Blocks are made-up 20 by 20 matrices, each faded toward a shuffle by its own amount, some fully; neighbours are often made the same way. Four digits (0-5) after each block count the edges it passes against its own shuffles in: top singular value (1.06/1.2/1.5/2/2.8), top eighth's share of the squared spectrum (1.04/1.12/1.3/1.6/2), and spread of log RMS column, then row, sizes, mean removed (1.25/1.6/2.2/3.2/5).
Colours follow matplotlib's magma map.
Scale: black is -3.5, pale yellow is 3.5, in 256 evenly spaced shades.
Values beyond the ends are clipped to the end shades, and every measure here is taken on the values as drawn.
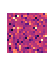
0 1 0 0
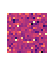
0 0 0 0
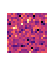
0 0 0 0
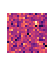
1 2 0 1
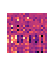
3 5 2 3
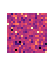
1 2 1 0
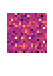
2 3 0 0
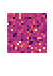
0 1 0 0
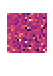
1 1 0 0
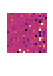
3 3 1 0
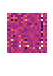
3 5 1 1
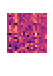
2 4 2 0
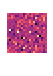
1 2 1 0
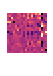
3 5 1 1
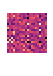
3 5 2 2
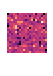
0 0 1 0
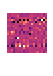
3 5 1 2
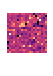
2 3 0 0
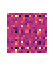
3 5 2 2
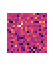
1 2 0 0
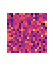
0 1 0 0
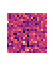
1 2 1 0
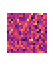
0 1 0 0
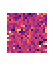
1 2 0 0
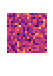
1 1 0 0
